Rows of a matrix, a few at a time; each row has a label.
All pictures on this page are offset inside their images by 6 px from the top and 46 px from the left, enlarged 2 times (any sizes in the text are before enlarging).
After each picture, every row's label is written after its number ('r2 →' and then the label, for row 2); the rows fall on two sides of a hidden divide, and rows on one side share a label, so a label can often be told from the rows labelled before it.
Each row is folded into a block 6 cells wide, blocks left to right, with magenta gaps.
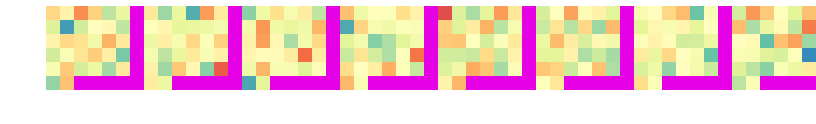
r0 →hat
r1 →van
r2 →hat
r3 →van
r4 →van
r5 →hat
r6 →hat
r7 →hat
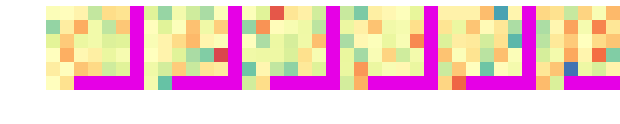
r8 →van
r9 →van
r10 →hat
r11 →hat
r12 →hat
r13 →hat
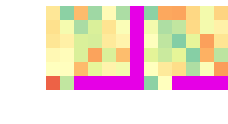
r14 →van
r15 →hat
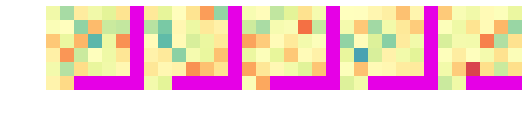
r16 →van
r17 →van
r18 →van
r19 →hat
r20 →van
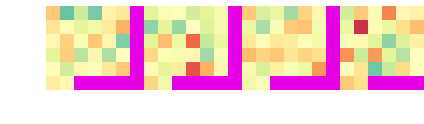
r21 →van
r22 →van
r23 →van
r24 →hat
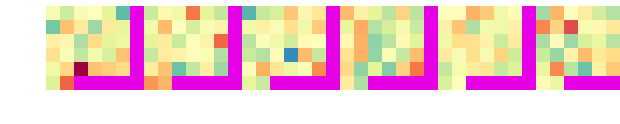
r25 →van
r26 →hat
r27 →hat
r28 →van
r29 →hat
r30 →hat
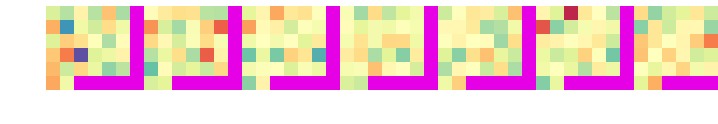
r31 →van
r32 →hat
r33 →hat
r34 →van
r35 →hat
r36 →hat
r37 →van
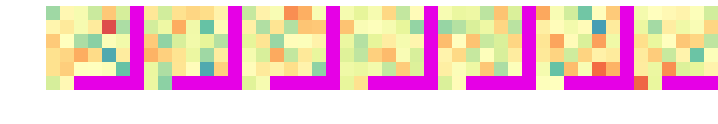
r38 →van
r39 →van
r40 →hat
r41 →hat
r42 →van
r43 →van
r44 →van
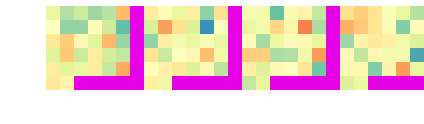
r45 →van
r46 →hat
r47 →van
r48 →hat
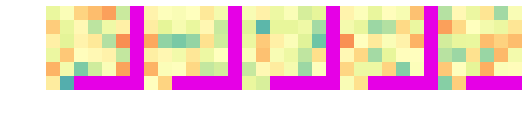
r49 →hat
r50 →van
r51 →van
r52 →van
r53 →hat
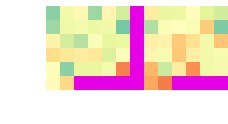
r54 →van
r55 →van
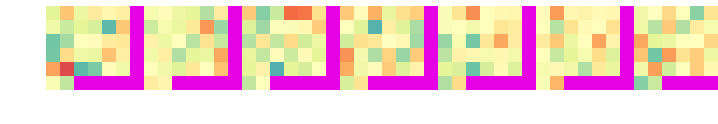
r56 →hat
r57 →van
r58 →hat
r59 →van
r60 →hat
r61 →hat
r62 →hat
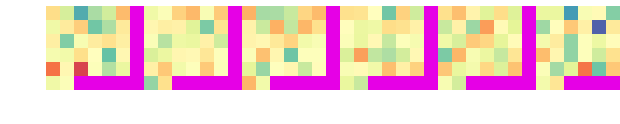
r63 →van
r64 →hat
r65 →van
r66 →van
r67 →van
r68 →van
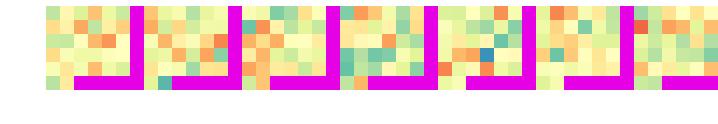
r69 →hat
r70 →hat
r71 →van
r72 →hat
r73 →van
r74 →hat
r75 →hat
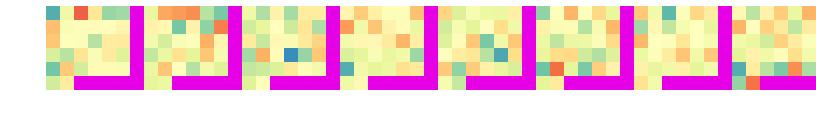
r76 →hat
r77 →hat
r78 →van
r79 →hat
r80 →van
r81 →hat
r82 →van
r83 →hat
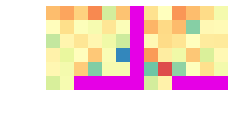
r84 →hat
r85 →hat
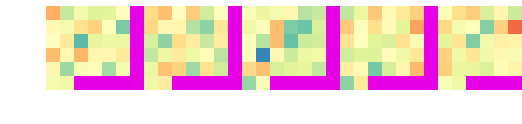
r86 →van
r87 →hat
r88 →hat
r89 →hat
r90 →hat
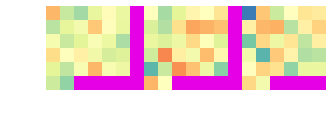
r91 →van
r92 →van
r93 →hat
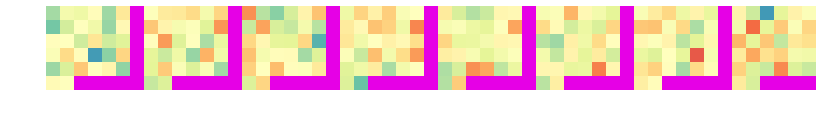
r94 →van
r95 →hat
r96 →van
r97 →hat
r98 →van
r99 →hat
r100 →hat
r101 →van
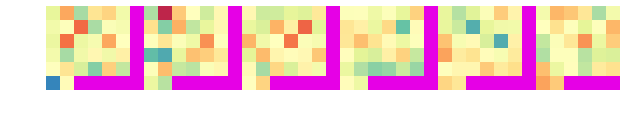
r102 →hat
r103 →hat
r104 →van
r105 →hat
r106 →van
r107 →hat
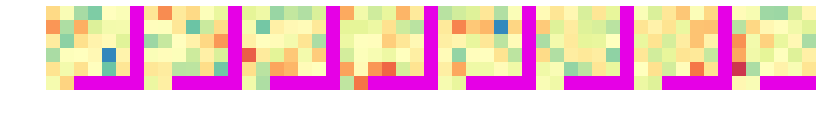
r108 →van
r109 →hat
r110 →van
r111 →van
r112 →hat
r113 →hat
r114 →hat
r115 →van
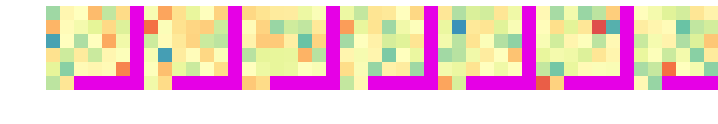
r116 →hat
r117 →hat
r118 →hat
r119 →hat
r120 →van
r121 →van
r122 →van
